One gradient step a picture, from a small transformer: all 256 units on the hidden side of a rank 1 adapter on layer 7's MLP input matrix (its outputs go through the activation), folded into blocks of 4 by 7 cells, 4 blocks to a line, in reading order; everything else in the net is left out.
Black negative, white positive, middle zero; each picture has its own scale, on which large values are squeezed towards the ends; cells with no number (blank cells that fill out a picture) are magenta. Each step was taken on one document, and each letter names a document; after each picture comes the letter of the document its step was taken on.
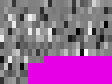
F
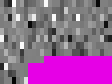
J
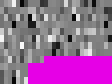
J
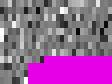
J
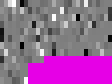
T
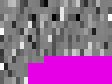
T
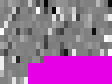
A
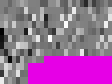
F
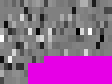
F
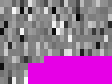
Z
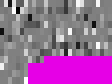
Z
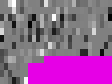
T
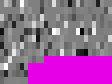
F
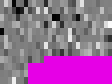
Z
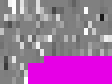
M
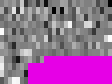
A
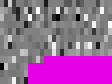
Z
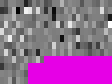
A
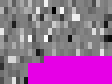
J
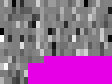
T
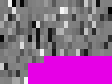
T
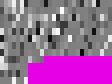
T
